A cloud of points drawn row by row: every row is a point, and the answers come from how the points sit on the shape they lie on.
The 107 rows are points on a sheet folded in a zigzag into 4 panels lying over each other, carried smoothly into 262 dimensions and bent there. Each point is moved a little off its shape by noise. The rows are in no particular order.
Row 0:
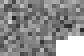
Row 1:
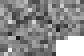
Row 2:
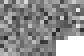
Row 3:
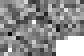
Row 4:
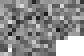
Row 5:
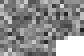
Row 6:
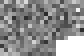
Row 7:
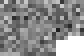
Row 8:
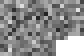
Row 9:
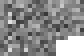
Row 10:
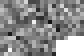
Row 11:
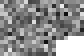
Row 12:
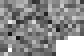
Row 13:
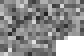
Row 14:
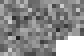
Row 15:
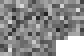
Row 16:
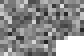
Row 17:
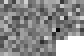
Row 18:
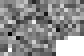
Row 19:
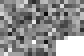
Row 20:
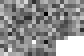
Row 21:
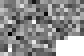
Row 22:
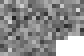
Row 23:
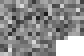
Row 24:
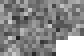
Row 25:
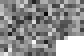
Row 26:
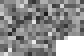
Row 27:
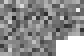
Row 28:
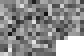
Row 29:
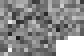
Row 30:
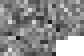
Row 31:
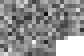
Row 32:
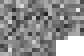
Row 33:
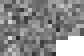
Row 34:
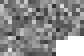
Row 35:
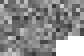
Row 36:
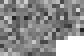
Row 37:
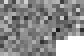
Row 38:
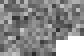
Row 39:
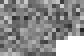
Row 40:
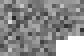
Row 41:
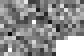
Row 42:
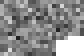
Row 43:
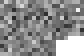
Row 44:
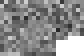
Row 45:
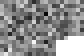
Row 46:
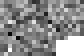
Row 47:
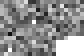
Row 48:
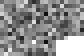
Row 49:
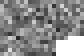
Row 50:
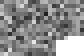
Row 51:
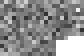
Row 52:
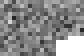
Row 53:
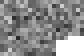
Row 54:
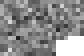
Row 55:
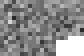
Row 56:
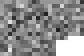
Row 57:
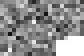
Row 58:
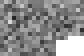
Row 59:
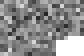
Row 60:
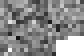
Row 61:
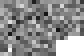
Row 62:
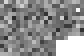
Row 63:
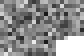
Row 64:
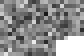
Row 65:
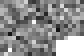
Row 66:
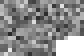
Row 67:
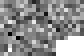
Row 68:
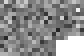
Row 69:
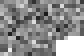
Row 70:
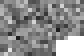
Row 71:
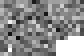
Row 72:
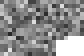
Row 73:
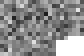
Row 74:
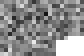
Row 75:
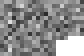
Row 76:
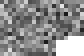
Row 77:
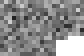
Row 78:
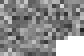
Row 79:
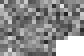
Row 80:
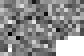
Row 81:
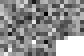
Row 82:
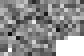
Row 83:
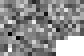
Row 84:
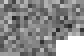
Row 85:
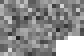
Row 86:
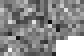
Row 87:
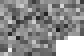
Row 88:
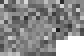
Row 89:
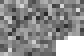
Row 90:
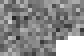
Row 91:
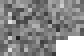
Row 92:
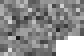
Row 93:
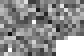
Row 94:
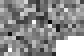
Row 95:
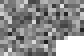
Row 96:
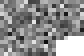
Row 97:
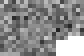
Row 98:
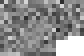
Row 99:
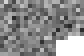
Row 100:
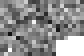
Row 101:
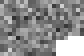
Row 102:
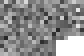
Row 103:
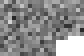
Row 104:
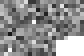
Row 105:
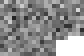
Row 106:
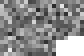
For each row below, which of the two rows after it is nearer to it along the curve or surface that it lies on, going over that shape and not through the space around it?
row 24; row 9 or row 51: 9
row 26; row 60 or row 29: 29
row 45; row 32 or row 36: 32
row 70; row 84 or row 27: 84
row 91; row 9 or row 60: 60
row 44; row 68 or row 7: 7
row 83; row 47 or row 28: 28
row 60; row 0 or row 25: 0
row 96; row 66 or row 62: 66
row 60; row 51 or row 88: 88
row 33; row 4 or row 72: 72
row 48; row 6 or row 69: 69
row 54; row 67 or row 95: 95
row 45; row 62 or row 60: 62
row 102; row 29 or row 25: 25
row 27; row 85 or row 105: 105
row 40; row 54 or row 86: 54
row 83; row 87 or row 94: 87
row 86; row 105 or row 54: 54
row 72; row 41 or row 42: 42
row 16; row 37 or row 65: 65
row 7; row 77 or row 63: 77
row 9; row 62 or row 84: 84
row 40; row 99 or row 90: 99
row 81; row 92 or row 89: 89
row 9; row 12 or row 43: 12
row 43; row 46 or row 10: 46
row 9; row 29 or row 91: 29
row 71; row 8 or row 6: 8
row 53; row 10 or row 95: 95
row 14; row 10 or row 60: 60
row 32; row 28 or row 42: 28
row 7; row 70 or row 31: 70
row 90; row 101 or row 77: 101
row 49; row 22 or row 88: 88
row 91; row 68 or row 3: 3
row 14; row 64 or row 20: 64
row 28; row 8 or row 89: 8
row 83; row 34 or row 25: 25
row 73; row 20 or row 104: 20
